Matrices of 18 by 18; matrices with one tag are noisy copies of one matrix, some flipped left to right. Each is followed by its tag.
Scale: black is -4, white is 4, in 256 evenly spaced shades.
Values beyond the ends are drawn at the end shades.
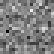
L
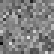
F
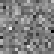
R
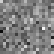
R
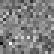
F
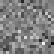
F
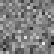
F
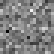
L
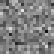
L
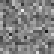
L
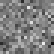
F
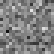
L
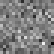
F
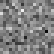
L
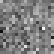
R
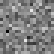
L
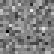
L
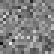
F
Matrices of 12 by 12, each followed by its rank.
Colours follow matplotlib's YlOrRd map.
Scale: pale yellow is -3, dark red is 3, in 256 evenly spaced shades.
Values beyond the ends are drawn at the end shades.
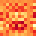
two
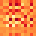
two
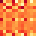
two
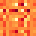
two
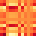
one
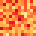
full rank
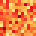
full rank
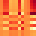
one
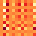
one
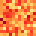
full rank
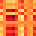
one
